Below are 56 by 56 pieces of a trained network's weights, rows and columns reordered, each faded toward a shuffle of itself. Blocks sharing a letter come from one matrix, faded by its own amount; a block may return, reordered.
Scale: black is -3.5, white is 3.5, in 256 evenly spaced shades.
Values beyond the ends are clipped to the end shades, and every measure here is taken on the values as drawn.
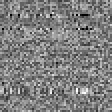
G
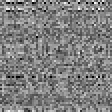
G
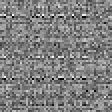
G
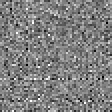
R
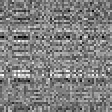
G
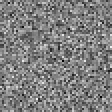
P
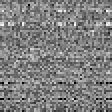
G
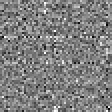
R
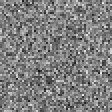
P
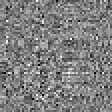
R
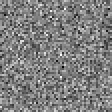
P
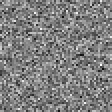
P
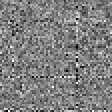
R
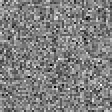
P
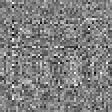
R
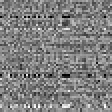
G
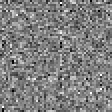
R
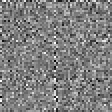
R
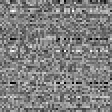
G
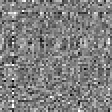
R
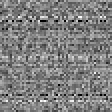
G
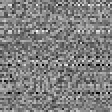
G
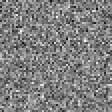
P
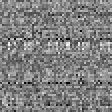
G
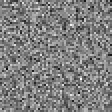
P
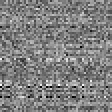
G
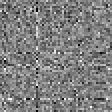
R
